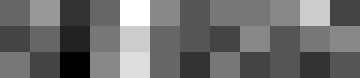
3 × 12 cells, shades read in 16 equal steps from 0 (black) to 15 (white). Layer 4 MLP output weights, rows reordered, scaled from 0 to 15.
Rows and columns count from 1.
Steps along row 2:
up down up up down down down up down up up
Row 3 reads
7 4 0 8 13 6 3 7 4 5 3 5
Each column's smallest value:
4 4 0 6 12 6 3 4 4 5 3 4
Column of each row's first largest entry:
5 5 5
